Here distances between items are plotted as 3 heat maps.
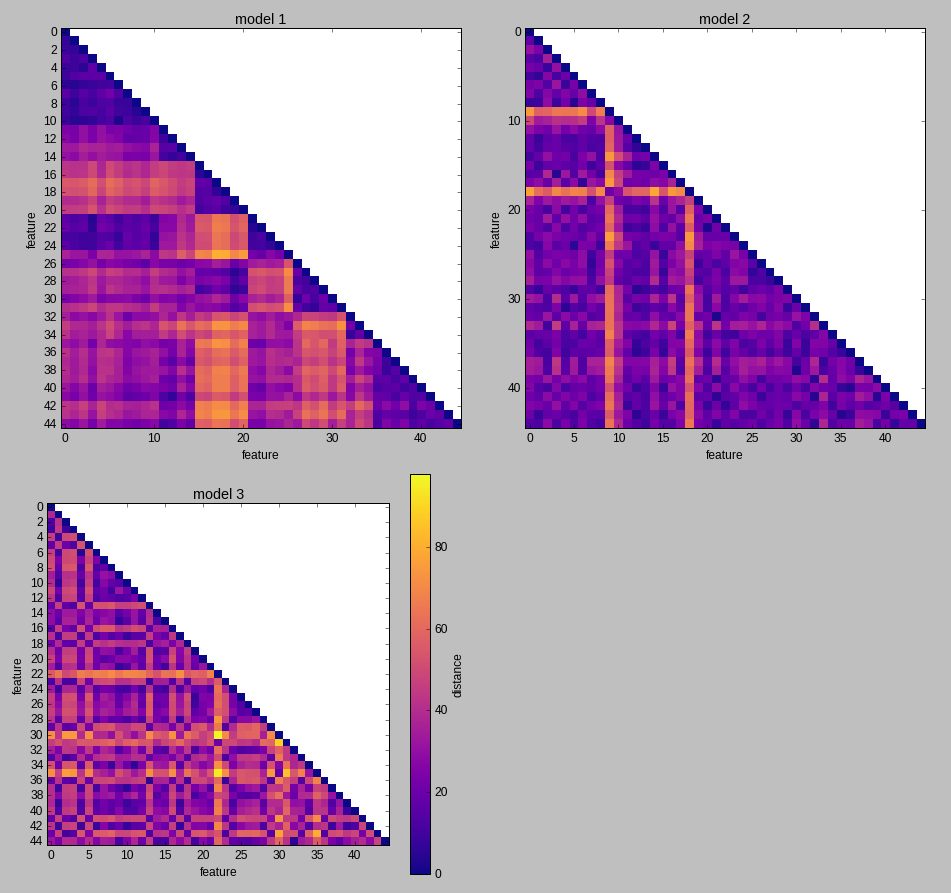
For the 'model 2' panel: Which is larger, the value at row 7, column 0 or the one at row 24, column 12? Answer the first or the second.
the first
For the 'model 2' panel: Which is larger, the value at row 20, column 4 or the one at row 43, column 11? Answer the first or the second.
the second
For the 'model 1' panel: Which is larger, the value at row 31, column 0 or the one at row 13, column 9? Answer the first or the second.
the first
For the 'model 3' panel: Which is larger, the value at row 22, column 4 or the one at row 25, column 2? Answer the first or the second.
the first
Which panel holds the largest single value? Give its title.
model 3
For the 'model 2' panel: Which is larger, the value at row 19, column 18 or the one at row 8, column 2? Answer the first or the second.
the first
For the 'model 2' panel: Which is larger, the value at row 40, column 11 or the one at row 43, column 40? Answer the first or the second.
the first
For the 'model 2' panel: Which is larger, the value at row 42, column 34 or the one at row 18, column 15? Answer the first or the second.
the second
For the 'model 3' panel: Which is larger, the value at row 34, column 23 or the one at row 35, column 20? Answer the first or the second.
the first
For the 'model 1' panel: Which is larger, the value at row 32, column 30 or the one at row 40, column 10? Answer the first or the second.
the first
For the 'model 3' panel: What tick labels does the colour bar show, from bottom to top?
0, 20, 40, 60, 80
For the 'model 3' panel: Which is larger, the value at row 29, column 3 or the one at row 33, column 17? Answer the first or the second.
the second
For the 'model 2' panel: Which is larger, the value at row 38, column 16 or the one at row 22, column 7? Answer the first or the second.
the first
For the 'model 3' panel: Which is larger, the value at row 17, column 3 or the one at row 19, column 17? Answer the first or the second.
the first
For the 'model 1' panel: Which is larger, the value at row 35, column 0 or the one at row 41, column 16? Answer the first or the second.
the second
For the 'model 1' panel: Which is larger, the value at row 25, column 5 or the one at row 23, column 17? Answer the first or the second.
the second
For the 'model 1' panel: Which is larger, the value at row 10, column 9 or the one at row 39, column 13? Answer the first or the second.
the second
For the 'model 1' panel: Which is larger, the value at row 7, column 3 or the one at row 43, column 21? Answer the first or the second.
the second
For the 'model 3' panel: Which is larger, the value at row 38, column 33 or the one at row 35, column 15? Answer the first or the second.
the second
